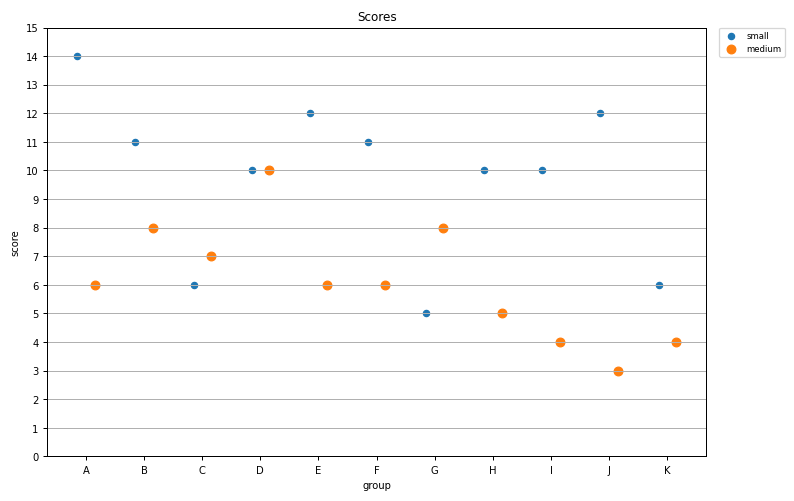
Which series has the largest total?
small
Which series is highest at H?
small
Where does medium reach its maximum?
D
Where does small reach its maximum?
A
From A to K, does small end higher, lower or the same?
lower
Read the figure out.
Title: Scores
x-axis: group, ticks A B C D E F G H I J K
y-axis: score, ticks 0 1 2 3 4 5 6 7 8 9 10 11 12 13 14 15
Legend: small, medium
Values:
small: 14 11 6 10 12 11 5 10 10 12 6
medium: 6 8 7 10 6 6 8 5 4 3 4
